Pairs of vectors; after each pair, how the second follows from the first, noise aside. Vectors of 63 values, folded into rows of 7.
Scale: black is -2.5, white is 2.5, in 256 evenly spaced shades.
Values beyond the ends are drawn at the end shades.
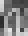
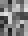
wrapped around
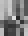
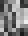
wrapped around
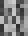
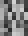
reversed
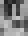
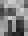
reversed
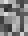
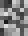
wrapped around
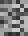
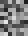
wrapped around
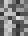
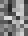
reversed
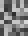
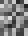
wrapped around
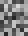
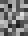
wrapped around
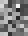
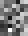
reversed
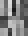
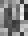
wrapped around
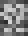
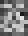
reversed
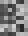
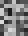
wrapped around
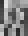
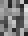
wrapped around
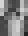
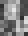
wrapped around
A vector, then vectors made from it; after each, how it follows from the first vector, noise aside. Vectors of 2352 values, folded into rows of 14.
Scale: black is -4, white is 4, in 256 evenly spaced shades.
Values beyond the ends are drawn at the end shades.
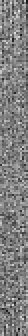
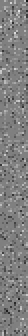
partly zeroed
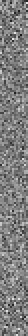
sign-scrambled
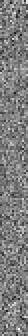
sign-scrambled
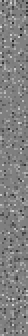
partly zeroed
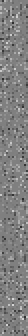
partly zeroed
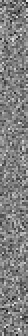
sign-scrambled
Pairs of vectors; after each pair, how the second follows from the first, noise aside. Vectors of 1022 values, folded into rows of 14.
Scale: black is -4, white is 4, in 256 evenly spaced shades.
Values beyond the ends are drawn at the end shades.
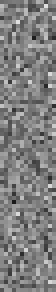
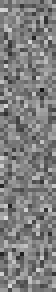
reversed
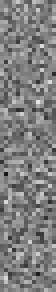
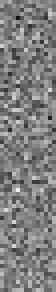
reversed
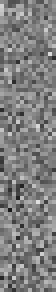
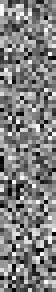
scaled up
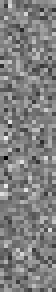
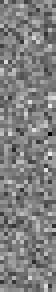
reversed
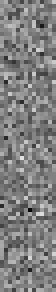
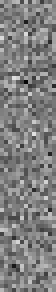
reversed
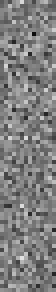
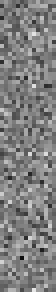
reversed
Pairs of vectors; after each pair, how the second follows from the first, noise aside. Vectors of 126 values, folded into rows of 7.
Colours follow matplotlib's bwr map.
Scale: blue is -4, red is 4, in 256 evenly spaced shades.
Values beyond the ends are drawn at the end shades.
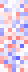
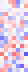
wrapped around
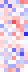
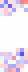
partly zeroed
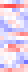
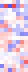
sign-scrambled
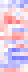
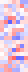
sign-scrambled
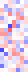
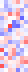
sign-scrambled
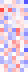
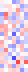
wrapped around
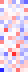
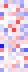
wrapped around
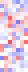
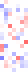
partly zeroed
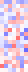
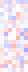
shrunk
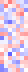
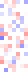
partly zeroed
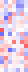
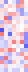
sign-scrambled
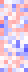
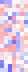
wrapped around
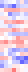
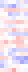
shrunk
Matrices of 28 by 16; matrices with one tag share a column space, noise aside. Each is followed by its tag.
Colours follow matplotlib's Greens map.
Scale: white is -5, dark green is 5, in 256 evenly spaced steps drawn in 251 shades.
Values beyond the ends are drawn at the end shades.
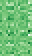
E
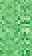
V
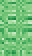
V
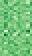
E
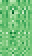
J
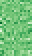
V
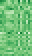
J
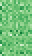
E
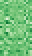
V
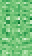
V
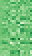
V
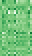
J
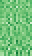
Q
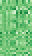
J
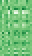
J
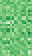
V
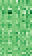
J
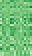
Q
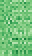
V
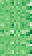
E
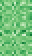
E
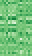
V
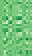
V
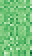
Q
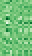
V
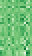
Q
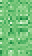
V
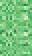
E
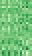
Q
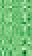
Q
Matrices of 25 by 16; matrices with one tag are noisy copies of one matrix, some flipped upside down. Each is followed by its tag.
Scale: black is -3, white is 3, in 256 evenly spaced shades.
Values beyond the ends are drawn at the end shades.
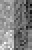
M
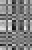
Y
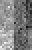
M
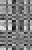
Y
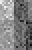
M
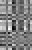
Y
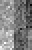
M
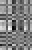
Y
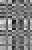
Y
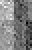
M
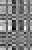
Y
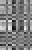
Y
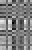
Y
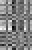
Y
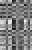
Y
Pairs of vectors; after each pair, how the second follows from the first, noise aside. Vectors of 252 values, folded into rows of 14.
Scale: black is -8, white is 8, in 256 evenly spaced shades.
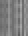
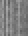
reversed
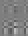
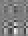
scaled up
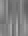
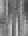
scaled up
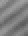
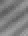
reversed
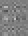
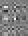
scaled up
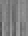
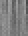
reversed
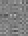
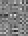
scaled up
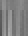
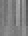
reversed
